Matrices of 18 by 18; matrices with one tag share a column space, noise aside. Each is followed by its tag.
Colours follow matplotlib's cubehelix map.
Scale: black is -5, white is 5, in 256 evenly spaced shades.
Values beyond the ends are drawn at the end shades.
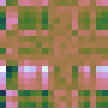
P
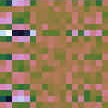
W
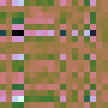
W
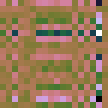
W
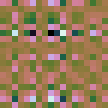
W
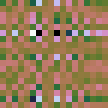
W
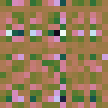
W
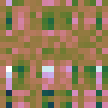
P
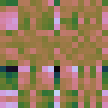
P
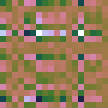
W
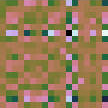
W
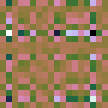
W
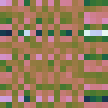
W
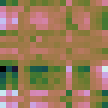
P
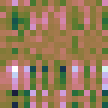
P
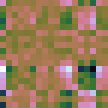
P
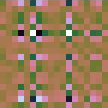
W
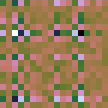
W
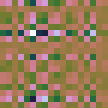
W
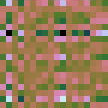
W
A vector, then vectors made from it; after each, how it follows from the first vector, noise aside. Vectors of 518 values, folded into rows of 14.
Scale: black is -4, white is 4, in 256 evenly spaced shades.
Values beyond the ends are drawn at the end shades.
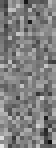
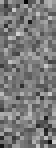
sign-scrambled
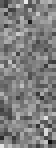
sign-scrambled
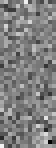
sign-scrambled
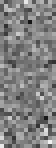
sign-scrambled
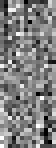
scaled up
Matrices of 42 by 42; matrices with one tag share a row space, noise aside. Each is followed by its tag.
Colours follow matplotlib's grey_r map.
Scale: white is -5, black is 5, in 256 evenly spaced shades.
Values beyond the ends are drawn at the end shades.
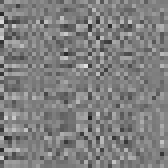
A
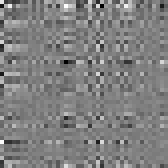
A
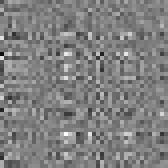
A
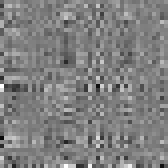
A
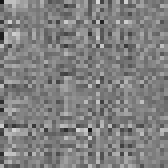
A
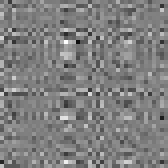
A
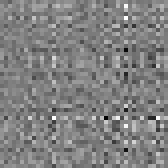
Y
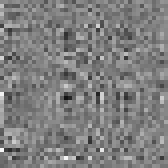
A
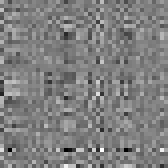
A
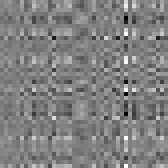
Y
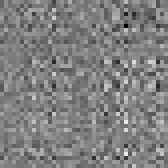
Y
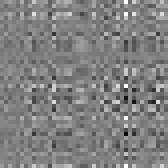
Y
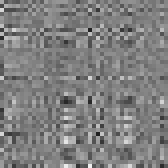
A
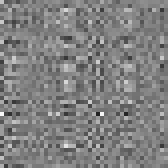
A
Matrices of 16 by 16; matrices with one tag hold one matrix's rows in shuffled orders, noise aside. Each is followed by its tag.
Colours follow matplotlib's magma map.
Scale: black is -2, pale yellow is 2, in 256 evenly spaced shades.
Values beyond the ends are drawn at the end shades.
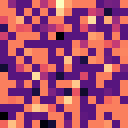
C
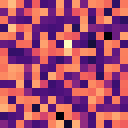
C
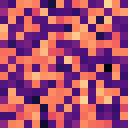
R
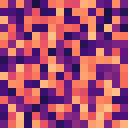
R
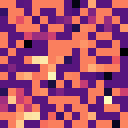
R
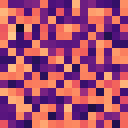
C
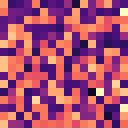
C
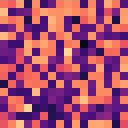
C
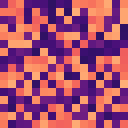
C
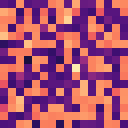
C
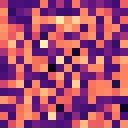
C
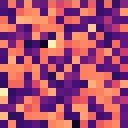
R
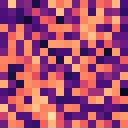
R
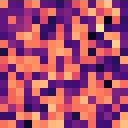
R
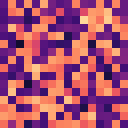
R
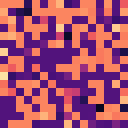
C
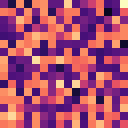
C
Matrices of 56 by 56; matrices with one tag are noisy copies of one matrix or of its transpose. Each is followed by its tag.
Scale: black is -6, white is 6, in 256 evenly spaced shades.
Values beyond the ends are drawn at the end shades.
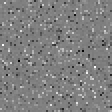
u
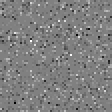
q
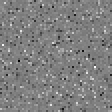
u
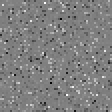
u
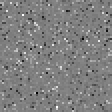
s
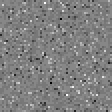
u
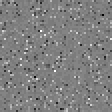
q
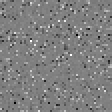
q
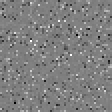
q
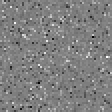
s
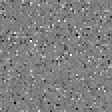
q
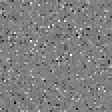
q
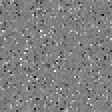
q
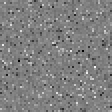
u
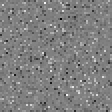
u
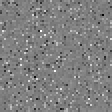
q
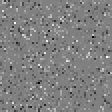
s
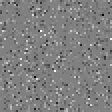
q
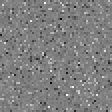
u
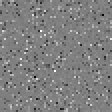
q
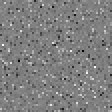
u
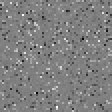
s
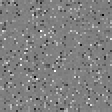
q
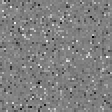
s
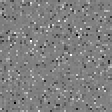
q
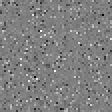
q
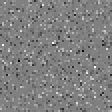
u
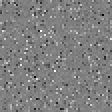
q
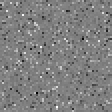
s
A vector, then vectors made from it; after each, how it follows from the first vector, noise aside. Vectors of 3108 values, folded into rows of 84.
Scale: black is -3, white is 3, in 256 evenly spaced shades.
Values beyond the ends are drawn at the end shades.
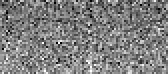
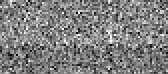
wrapped around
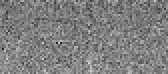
shrunk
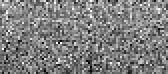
negated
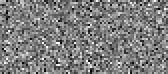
sign-scrambled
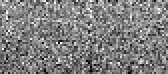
negated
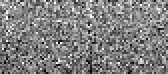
negated
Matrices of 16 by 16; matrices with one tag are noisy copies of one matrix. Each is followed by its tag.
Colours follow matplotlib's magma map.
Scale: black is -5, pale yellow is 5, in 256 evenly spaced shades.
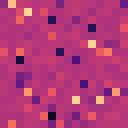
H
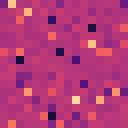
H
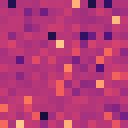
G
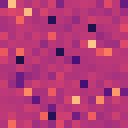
H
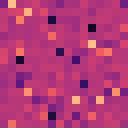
H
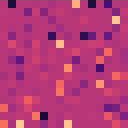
G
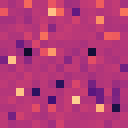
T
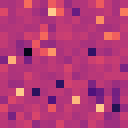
T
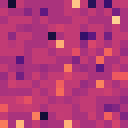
G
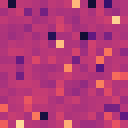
G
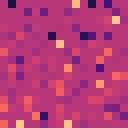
G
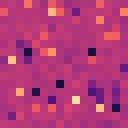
T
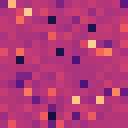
H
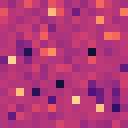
T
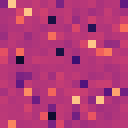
H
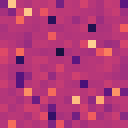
H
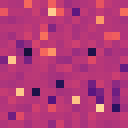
T
